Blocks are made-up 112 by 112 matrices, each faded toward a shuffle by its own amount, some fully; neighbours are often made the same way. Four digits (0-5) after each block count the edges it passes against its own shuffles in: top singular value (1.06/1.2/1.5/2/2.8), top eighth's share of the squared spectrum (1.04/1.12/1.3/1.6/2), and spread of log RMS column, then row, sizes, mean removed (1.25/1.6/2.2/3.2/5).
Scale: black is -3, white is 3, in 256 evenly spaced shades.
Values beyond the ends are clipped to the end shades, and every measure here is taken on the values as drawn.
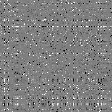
5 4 2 2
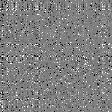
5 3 2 2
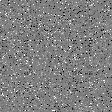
3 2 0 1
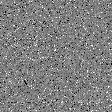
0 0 0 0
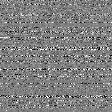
2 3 0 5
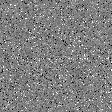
1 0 0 0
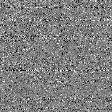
2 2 0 3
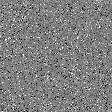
0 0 0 0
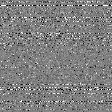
3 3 0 4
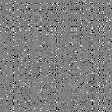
5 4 3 3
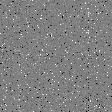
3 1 0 0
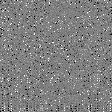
4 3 2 1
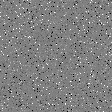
0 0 0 0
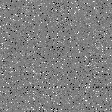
3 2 1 1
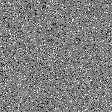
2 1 0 0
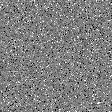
2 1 0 0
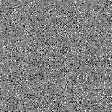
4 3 2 1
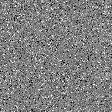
3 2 0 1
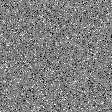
2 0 0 0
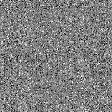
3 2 1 1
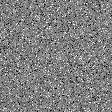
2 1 0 0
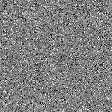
3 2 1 1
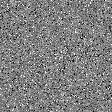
2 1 0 0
